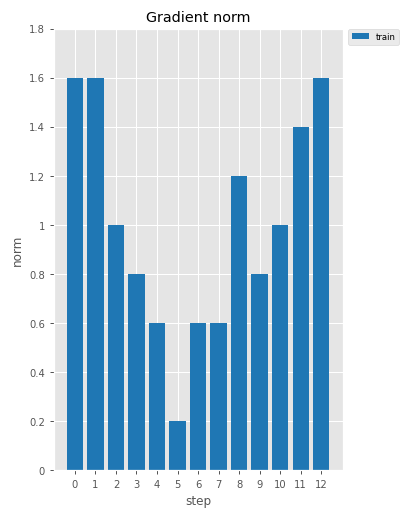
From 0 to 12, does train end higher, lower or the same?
the same
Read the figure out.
Title: Gradient norm
x-axis: step, ticks 0 1 2 3 4 5 6 7 8 9 10 11 12
y-axis: norm, ticks 0 0.2 0.4 0.6 0.8 1 1.2 1.4 1.6 1.8
Legend: train
Values:
train: 1.6 1.6 1 0.8 0.6 0.2 0.6 0.6 1.2 0.8 1 1.4 1.6
